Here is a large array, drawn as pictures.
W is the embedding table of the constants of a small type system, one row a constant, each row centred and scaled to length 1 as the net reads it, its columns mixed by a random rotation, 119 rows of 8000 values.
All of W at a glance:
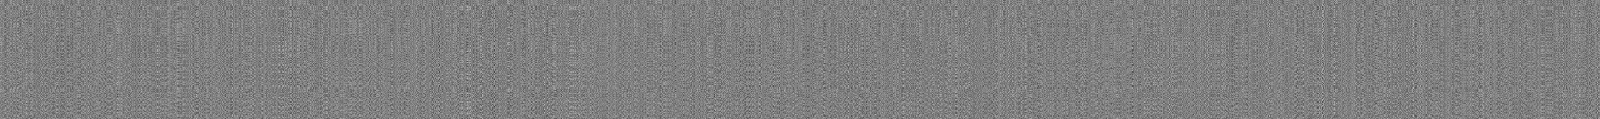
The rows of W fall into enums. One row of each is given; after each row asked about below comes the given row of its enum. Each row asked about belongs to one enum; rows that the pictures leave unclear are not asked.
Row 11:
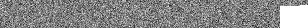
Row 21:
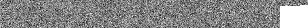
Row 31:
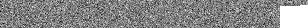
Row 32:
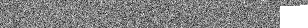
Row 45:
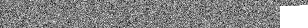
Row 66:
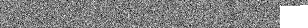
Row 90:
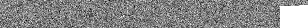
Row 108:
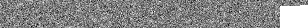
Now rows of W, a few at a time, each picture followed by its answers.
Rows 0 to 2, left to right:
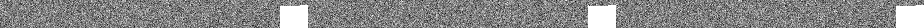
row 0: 11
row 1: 66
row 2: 11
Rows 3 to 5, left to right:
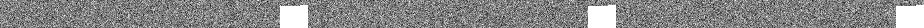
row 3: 66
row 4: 32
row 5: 31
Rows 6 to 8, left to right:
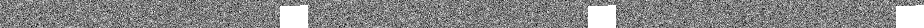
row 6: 108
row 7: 108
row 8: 45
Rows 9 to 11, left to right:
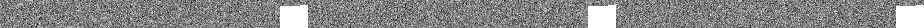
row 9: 108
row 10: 31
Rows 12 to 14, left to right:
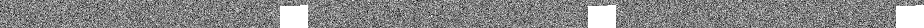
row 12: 31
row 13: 90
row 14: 11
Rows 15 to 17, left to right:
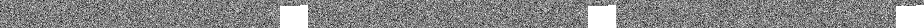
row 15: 31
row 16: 31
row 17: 21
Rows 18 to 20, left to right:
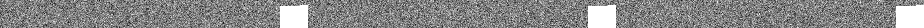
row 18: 45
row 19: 11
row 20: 32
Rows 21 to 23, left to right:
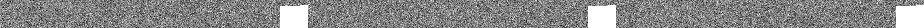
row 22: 11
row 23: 32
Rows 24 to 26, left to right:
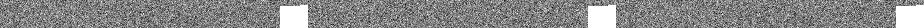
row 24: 32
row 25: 31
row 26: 32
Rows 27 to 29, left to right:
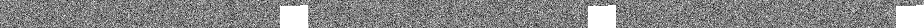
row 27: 66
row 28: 21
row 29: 31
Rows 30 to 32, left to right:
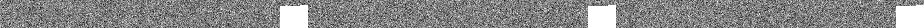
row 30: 21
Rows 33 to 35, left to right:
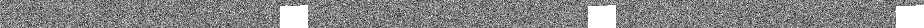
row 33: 21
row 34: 90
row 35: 32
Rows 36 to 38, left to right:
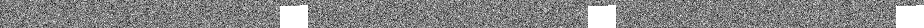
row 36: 45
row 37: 31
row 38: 66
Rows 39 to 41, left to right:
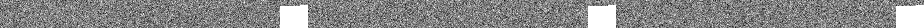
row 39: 32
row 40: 31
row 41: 45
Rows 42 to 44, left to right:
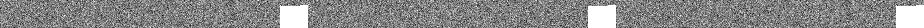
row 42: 66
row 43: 11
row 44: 66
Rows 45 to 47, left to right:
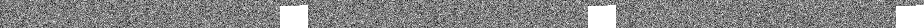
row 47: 32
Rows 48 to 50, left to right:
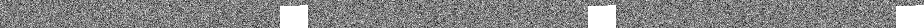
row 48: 11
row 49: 45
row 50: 45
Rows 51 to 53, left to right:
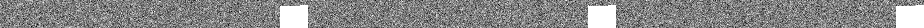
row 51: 108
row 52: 66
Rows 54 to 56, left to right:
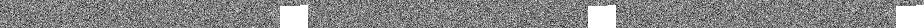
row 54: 31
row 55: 11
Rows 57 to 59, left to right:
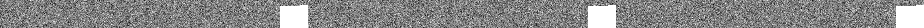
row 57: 45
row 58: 21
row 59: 31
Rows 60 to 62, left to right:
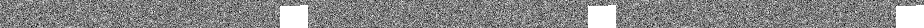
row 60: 108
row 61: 66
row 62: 108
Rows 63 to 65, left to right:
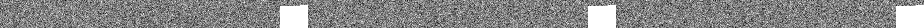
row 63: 32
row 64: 45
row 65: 45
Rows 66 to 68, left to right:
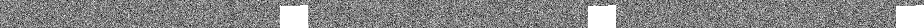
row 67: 21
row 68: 11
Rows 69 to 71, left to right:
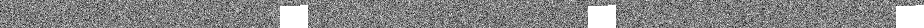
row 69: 31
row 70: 32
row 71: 45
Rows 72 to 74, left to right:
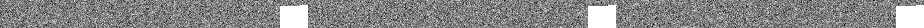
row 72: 45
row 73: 31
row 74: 108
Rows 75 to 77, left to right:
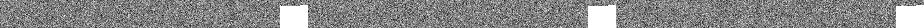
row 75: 66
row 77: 21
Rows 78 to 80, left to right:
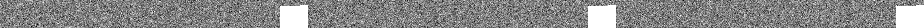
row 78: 108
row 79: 45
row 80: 66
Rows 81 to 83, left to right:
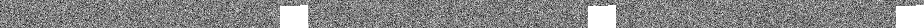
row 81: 31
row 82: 21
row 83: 32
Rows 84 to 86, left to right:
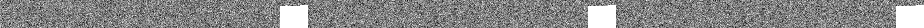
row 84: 21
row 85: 45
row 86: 45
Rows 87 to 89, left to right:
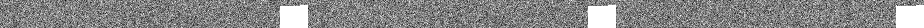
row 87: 32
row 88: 32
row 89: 66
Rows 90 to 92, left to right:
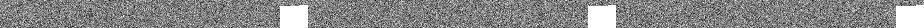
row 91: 66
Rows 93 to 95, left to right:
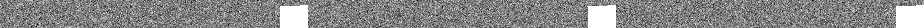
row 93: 108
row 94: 90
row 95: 31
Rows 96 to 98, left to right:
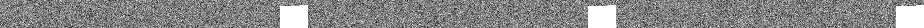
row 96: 90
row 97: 45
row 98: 21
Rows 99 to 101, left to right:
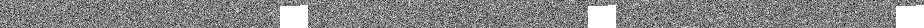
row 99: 31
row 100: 32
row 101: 108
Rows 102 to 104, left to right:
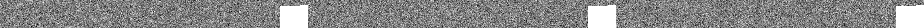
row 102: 108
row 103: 11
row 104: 21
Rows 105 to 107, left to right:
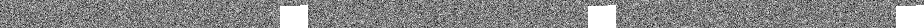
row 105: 31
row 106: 45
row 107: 108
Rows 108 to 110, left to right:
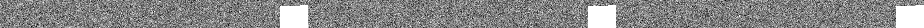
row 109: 21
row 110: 90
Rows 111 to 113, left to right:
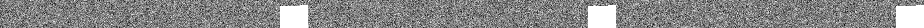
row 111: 45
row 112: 21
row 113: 108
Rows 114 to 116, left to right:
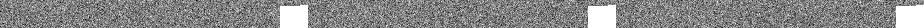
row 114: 31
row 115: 32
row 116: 32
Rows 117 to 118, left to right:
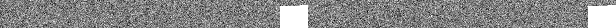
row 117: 45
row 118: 90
